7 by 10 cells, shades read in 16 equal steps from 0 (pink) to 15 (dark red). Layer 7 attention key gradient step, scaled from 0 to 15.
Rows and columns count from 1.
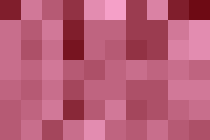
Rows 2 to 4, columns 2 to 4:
7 4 13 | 8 5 14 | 6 4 7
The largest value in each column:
13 8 9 14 8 7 11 10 13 15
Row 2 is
5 7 4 13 6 6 10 10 4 2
